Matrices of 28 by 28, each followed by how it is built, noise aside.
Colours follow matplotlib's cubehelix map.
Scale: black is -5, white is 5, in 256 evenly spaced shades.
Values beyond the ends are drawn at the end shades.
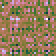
low rank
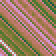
Toeplitz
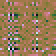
low rank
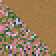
lower triangular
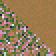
lower triangular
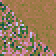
lower triangular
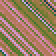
Toeplitz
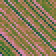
Toeplitz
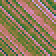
Toeplitz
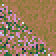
lower triangular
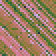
Toeplitz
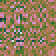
low rank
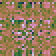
low rank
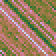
Toeplitz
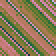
Toeplitz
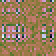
low rank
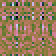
low rank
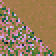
lower triangular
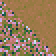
lower triangular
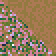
lower triangular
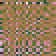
low rank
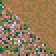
lower triangular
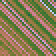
Toeplitz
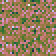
low rank
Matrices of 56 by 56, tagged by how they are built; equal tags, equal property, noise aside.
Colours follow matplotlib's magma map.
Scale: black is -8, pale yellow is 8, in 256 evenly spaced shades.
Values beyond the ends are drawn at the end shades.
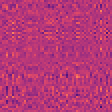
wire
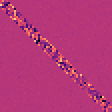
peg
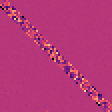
peg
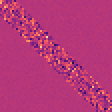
peg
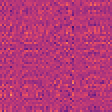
wire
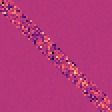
peg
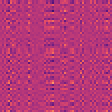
wire
